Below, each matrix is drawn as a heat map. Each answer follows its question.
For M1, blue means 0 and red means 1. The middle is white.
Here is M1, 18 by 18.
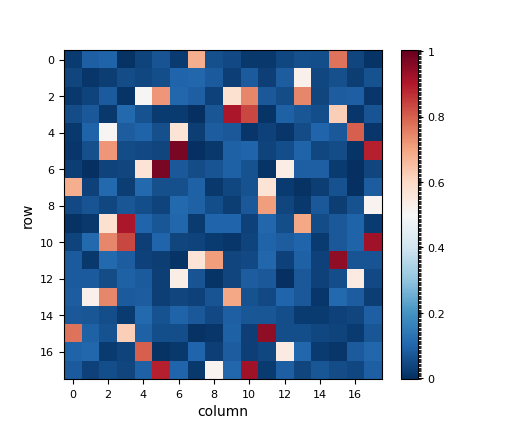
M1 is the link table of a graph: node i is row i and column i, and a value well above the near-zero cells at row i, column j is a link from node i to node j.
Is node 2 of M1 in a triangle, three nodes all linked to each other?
yes
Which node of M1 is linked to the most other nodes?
node 2
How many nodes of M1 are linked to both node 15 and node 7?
2
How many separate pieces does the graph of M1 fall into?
2
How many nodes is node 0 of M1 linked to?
2
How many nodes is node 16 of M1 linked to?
2
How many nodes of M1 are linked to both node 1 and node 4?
0
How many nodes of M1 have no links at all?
1
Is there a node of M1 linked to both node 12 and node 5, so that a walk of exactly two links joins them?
yes
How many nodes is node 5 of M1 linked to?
3
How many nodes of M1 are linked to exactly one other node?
1
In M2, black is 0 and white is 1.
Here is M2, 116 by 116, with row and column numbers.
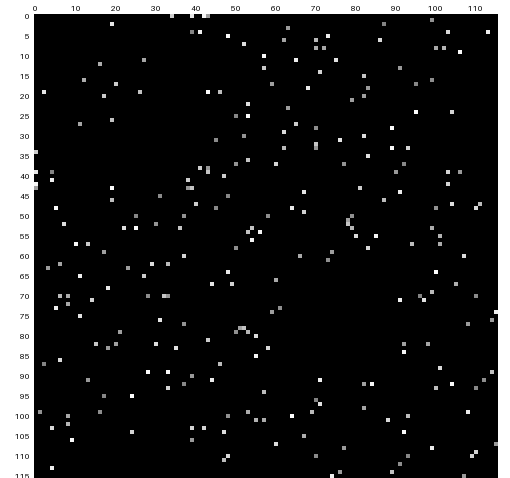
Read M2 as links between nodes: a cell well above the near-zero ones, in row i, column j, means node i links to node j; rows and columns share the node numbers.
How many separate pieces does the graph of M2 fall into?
6
